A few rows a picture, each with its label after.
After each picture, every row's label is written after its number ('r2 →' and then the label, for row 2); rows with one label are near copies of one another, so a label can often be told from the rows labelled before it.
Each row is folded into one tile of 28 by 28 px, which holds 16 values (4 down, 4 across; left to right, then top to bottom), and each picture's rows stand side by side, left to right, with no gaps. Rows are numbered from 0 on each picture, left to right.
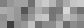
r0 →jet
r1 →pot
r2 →pot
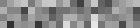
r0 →jet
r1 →jet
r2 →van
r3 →van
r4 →jet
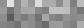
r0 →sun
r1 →sun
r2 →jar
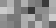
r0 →jar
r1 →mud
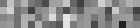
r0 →jar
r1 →mud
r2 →van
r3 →jet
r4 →jet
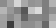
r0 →jet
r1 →jar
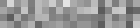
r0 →sun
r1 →pot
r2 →sun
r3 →jar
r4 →jar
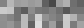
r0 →jar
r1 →van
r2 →van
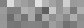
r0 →sun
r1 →sun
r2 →sun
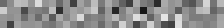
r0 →jet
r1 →sun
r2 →mud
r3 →jar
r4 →mud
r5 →mud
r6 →van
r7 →jar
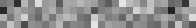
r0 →mud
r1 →sun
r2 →pot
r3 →van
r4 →sun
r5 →jar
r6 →mud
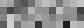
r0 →van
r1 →jet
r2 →jet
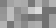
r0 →pot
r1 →jar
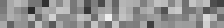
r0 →pot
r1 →mud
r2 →jar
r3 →mud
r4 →pot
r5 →jet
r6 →jar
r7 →van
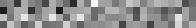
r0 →mud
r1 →mud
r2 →mud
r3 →sun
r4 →jet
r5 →jet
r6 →van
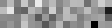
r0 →jar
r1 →sun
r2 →pot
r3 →jet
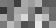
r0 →mud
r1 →van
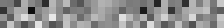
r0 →mud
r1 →mud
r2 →van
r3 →pot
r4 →van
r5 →mud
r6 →mud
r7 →jar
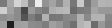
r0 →jet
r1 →sun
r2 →jar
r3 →pot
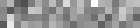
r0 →van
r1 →jar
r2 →sun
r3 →sun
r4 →pot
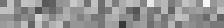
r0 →jar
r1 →van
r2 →pot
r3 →jar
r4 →jet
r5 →sun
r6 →pot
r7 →sun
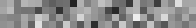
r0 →jar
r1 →van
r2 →mud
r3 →jet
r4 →mud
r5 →mud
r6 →sun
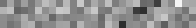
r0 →jar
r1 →pot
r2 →jar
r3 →jar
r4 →jet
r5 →mud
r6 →sun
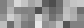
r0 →pot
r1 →van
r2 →pot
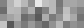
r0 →pot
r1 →sun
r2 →pot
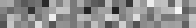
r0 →van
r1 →mud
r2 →jar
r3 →mud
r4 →mud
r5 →sun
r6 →jar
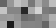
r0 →jet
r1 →jar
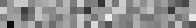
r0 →jet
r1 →pot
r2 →jar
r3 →mud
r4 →jar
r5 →jar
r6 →mud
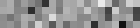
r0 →jar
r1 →mud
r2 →pot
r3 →jet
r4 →jet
